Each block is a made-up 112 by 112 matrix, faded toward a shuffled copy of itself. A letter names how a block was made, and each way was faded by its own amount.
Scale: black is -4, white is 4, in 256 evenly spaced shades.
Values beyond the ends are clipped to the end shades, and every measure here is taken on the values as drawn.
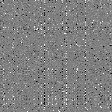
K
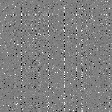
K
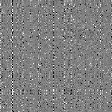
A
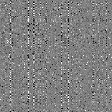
A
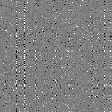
K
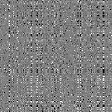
A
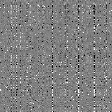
A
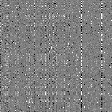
A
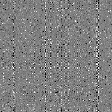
A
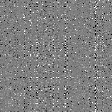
K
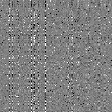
A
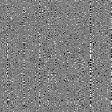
A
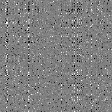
K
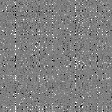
K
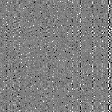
A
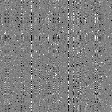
A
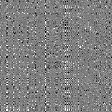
A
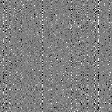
A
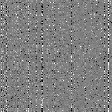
A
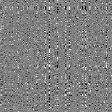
A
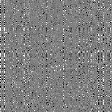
A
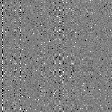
A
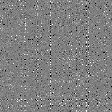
K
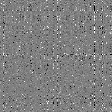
K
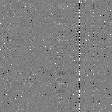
K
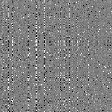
A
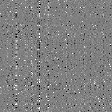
K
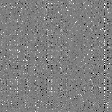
K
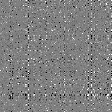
K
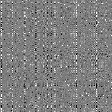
A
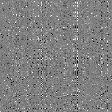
K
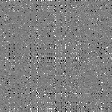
K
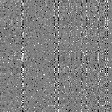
A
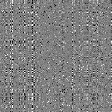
A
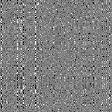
A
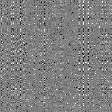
A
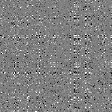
K
